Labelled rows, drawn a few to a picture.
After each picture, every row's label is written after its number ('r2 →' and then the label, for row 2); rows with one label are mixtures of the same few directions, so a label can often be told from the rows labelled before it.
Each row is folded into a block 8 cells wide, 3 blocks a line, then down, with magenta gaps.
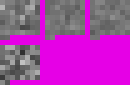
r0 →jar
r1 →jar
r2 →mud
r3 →mud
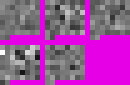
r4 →jar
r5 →jar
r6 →jar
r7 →jar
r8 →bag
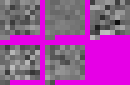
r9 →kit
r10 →mud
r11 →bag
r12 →kit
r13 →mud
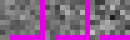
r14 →mud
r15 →jar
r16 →mud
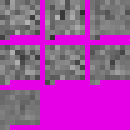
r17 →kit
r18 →mud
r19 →mud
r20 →jar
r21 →kit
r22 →jar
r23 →jar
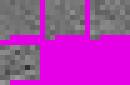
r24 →kit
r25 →kit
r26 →mud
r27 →bag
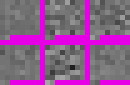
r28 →mud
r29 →bag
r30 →kit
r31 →jar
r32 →bag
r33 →mud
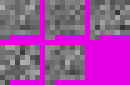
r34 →jar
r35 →kit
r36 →kit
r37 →mud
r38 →jar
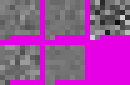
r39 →jar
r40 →mud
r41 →kit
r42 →mud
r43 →bag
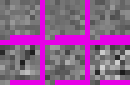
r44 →kit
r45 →kit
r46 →mud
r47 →jar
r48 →mud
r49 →kit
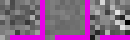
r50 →kit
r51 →mud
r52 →kit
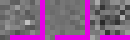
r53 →bag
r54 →kit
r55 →kit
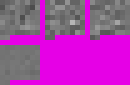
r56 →jar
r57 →bag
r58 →bag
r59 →kit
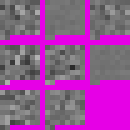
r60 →jar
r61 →bag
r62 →jar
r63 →mud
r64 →bag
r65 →kit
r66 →bag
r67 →mud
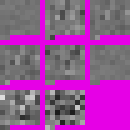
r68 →bag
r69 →mud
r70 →mud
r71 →mud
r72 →jar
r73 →mud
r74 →jar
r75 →kit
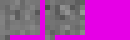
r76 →mud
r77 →jar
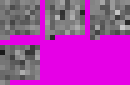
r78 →kit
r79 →mud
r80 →kit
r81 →jar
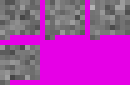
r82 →mud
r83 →kit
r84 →jar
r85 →bag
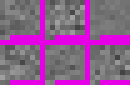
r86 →mud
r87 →kit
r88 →mud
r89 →mud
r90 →bag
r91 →kit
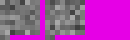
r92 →bag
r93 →kit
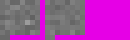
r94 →bag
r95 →bag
